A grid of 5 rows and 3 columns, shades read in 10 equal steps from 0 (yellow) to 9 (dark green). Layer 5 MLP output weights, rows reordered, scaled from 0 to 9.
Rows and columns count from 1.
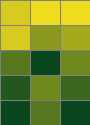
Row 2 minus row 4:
-7 -1 -4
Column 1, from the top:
1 1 6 8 9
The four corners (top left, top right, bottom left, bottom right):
1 0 9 9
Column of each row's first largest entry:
1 2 2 1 1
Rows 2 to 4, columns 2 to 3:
4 3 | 9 5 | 5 7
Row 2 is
1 4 3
